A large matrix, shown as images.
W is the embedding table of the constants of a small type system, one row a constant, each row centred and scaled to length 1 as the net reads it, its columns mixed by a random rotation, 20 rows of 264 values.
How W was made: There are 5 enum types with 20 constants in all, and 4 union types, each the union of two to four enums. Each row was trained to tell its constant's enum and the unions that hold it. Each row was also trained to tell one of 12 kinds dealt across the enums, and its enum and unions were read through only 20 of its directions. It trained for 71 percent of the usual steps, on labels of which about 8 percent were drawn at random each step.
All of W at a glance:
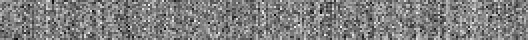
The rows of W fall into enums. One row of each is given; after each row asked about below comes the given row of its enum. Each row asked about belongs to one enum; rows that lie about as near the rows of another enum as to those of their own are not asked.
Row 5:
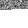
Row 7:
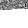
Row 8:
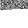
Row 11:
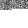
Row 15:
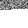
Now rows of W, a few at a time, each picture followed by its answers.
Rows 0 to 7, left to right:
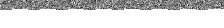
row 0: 7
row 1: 5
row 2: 8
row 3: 11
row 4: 8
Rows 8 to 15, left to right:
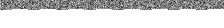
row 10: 8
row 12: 5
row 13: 15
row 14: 7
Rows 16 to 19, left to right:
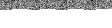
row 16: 8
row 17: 11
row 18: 11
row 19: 11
